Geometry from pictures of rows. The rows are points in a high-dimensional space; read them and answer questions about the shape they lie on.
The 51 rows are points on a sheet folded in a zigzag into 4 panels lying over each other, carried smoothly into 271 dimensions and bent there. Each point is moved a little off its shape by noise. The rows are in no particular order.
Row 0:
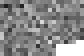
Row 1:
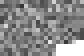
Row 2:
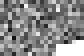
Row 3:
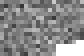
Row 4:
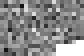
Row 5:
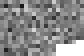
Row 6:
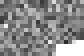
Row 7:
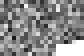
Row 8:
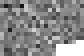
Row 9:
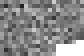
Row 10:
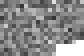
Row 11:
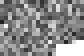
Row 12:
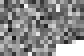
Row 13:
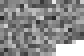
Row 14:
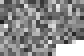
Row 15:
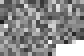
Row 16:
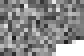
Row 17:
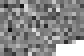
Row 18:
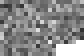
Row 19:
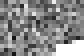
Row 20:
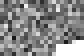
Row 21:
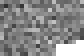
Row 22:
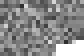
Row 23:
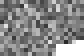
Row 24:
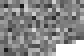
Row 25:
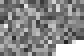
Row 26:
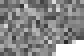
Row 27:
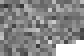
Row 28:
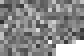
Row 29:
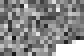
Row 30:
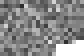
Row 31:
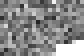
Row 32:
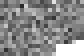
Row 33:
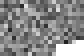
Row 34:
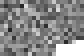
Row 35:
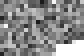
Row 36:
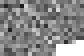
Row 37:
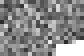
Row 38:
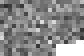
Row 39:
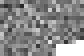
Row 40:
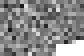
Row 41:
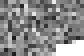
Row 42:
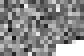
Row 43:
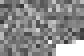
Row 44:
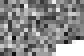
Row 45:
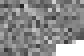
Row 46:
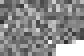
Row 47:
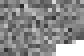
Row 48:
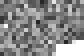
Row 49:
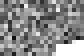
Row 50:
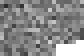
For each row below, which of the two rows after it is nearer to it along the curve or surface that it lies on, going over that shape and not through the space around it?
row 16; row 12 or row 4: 12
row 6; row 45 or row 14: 14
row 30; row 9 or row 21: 9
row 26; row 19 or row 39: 39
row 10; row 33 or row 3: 3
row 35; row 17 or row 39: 39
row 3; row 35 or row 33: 35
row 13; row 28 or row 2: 28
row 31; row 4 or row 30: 30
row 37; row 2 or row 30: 30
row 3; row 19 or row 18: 18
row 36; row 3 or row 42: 42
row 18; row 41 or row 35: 35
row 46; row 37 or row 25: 25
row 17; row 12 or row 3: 12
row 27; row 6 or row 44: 6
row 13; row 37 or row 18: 18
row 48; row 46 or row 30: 46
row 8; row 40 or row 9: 9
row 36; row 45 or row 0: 0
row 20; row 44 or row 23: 44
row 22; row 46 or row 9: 9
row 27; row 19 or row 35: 35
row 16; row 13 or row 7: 7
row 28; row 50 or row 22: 50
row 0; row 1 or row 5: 5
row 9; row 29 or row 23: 23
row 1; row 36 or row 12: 36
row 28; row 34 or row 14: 14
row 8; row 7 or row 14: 7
